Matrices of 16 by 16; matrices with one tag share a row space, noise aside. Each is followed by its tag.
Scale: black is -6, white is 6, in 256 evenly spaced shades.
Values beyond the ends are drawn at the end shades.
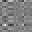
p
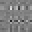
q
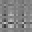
p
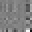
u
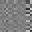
u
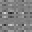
p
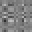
p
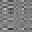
p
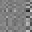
u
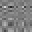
p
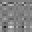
p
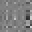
u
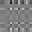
q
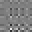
q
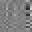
u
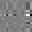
u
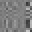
u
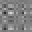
p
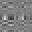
p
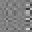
u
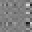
u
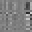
u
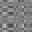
p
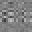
p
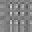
q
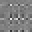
q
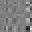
u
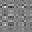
p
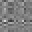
p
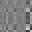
u
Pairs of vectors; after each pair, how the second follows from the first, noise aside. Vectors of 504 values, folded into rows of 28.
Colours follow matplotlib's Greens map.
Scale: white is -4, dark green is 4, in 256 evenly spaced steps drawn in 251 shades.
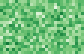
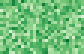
shuffled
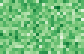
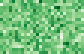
copied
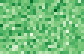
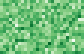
shuffled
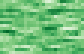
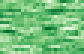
copied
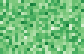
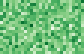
copied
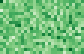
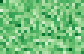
copied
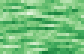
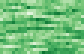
copied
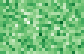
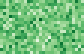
shuffled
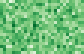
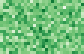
shuffled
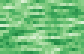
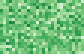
shuffled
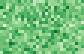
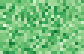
copied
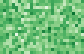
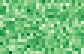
shuffled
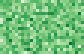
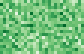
shuffled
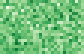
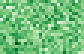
copied
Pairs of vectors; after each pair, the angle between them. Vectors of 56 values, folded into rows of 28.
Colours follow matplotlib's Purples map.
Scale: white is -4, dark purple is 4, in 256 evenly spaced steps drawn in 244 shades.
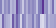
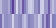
partly opposed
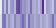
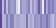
nearly opposite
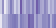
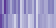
nearly opposite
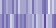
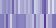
nearly parallel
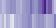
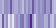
partly aligned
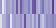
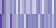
nearly opposite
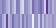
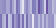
nearly parallel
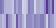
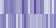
nearly opposite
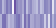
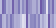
partly opposed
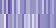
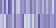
nearly parallel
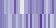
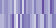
orthogonal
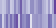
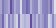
nearly opposite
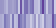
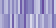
nearly parallel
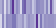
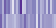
nearly opposite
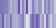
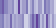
nearly parallel
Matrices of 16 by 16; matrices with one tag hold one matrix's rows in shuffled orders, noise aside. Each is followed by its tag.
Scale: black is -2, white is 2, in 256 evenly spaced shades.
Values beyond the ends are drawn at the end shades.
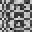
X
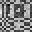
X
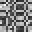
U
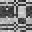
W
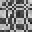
U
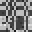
U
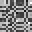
U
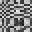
X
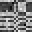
W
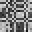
U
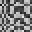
X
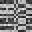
W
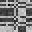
W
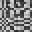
X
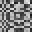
X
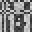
X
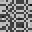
U
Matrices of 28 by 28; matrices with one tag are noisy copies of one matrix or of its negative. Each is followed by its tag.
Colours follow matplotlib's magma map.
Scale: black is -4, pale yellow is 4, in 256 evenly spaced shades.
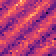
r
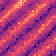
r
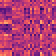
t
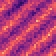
r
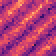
r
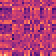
t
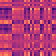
t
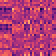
t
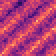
r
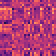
t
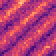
r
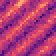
r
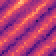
r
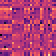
t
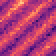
r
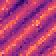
r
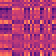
t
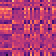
t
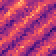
r
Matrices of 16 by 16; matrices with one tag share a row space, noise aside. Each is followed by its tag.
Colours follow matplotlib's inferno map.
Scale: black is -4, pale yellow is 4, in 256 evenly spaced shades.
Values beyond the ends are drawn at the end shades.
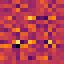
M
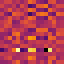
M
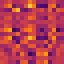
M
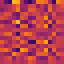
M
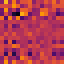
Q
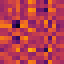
M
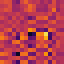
M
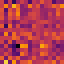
Q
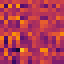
Q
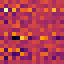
Q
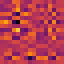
M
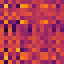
Q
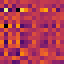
Q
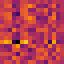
M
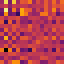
Q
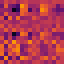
Q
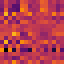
Q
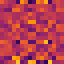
M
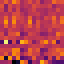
Q
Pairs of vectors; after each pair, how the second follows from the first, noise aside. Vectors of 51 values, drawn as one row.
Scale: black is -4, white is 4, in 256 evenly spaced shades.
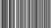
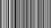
negated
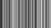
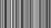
wrapped around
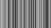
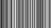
negated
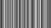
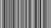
negated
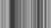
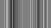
partly zeroed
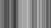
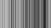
wrapped around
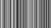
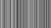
shrunk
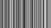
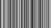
wrapped around
